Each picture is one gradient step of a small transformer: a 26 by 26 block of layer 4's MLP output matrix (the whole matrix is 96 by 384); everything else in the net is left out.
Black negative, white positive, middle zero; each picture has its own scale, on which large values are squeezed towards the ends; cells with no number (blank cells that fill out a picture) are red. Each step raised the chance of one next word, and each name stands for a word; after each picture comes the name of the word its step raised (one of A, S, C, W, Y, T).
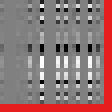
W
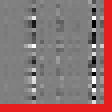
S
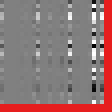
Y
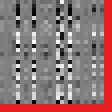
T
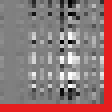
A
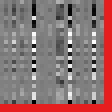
T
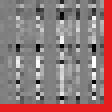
W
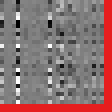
S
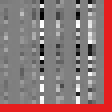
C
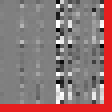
C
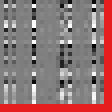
C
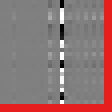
Y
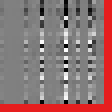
T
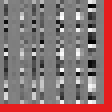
Y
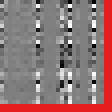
C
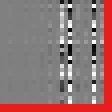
C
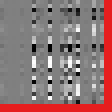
W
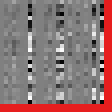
T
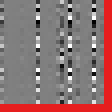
S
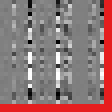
A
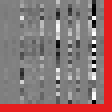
T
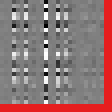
Y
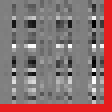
S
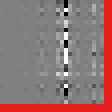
A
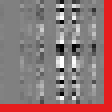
W
